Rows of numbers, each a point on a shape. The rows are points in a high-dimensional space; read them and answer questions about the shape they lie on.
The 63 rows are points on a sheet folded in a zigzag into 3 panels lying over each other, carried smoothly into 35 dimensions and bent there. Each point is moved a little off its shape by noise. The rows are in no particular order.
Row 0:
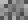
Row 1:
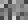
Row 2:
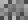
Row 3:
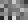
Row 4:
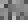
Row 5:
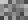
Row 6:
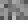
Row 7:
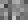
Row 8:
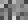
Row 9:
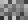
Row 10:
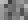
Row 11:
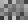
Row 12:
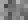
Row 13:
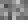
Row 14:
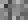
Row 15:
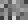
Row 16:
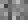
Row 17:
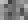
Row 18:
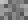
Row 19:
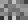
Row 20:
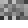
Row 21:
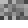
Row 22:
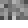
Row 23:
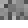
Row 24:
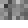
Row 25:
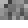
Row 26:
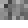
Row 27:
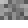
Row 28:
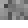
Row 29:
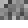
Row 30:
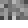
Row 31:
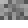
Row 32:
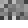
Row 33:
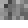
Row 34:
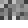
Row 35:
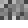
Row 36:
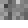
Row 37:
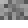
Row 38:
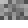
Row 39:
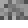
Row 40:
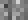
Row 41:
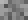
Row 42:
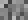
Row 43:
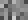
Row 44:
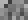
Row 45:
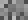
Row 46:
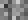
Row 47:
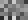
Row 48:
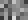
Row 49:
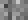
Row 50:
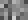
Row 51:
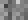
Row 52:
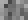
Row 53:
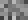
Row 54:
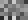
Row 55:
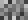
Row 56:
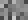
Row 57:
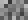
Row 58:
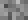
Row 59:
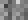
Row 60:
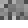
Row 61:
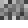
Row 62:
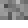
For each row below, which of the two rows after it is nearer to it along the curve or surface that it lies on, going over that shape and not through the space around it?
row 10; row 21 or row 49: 49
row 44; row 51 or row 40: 51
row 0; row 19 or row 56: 56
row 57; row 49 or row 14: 14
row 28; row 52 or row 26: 52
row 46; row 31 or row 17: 17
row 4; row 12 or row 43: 43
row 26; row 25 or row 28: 25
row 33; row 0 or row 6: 0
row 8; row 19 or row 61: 61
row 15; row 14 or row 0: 0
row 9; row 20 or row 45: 20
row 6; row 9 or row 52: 9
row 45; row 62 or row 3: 3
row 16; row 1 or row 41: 1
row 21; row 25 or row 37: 37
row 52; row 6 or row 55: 55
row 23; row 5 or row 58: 5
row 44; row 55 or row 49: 55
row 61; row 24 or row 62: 24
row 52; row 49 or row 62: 49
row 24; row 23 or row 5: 23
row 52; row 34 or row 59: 59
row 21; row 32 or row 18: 18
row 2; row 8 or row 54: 54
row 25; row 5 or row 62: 5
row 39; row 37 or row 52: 37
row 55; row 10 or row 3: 10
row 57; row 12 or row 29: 29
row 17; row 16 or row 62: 16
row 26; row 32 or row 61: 61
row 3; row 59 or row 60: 60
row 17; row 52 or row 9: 52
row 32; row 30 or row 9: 9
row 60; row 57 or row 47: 47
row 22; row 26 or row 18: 18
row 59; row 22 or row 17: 17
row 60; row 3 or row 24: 3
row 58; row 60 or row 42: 60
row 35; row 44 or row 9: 44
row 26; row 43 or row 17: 17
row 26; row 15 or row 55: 55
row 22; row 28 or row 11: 11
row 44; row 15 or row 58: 15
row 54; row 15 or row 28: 15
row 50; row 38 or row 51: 51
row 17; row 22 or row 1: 1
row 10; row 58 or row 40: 40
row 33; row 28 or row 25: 25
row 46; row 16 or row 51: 51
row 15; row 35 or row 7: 7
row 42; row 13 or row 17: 17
